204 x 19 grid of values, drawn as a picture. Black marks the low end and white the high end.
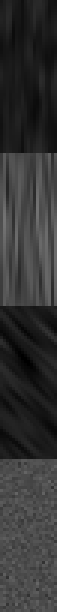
It is made of 4 by 1 panels. Panel 1,1: very low, streaked downward, faint in contrast. Panel 2,1: low, streaked downward. Panel 3,1: very low, slanting down to the right, faint in contrast. Panel 4,1: low, fine-grained, faint in contrast.
